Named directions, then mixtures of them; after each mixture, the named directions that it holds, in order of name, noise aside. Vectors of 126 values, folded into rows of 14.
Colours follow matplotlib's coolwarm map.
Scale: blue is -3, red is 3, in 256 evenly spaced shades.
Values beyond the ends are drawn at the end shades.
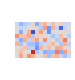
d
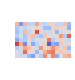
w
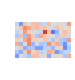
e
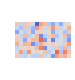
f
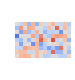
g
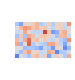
e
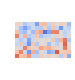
d, e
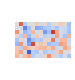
e, f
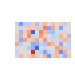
d, e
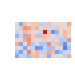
e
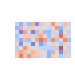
d, g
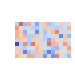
e, w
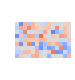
e, g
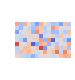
f, w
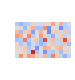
d, f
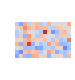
e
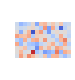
d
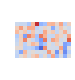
e, f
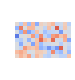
g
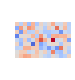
g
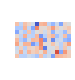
f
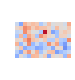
e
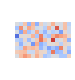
g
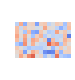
d, w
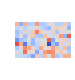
w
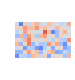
e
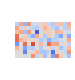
g, w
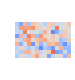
e, g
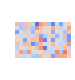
f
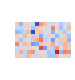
d, f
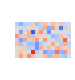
d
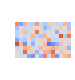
w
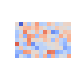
e, w
